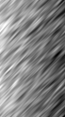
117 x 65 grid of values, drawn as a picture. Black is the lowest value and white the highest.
Average level on the scale: 50%. Odd rows or columns: none. Slope: up to the left. Grain: diagonal, up to the right. Lone odd cells: none.
